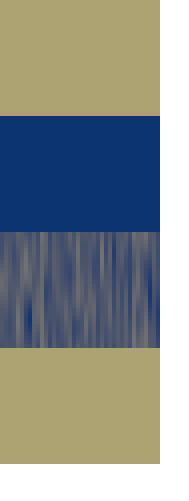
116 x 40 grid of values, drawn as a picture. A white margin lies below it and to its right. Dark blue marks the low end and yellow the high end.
The table splits into 4 rows of 1 panel. Panel 1,1: high, flat. Panel 2,1: very low, flat. Panel 3,1: low, streaked downward. Panel 4,1: high, flat.
